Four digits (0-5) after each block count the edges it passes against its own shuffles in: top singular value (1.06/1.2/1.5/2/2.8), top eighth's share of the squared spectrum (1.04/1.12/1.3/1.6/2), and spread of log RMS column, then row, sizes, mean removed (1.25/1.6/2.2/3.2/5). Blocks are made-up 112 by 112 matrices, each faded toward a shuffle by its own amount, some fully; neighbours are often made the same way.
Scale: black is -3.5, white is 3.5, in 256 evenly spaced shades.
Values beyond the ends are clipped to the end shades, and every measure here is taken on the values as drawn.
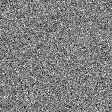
1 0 0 0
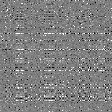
5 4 2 3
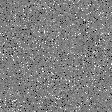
0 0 0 0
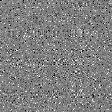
4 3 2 2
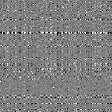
5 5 3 4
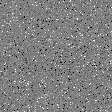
0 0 0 0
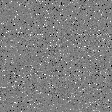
3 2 0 1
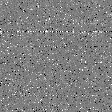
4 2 0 1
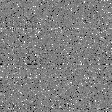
3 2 0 1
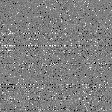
4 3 1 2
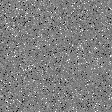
2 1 0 0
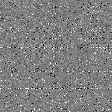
4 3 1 2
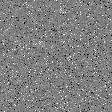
2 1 0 0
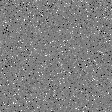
0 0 0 0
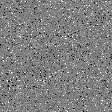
3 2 0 1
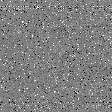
3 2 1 1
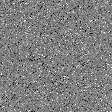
0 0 0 0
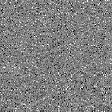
4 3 2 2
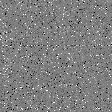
3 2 0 1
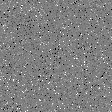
0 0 0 0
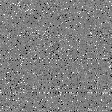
4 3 1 2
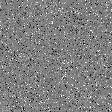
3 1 0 0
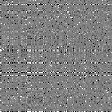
5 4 3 3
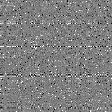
5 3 2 2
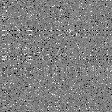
4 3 1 2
